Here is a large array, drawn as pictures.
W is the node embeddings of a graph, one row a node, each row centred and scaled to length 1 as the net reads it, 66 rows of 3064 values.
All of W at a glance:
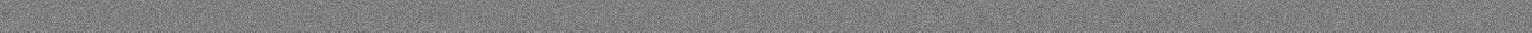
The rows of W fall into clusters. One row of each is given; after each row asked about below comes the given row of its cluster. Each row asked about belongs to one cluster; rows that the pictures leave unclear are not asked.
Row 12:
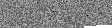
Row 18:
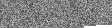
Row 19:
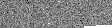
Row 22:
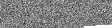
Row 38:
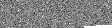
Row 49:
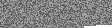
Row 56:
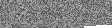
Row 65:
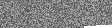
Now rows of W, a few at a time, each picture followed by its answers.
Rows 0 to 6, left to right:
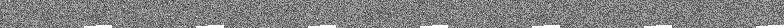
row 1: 38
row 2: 49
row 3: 56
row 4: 22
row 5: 49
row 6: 65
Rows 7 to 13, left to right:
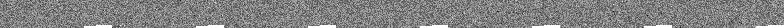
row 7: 49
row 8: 19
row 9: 19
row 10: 38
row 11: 49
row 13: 38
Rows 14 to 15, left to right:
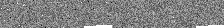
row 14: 56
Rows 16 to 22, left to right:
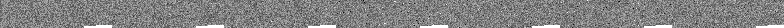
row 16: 18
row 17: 22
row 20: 12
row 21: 19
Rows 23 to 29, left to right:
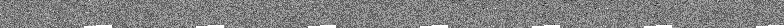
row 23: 65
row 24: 19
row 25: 12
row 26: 19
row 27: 38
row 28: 38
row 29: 56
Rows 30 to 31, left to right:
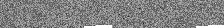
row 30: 19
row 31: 12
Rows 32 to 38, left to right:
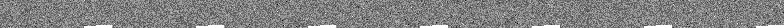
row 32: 65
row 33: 12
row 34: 12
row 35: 12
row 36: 38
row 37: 65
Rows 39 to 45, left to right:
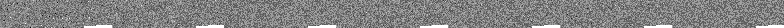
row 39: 56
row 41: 19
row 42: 22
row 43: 12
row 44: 12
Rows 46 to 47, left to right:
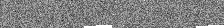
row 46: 18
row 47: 56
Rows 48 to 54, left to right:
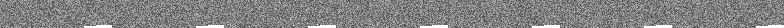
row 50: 56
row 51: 18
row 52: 18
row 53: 38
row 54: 12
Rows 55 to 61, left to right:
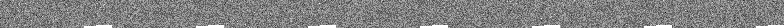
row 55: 38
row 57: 22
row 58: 56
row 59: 49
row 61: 18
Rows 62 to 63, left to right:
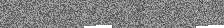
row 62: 49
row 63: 65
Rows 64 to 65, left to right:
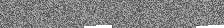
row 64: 49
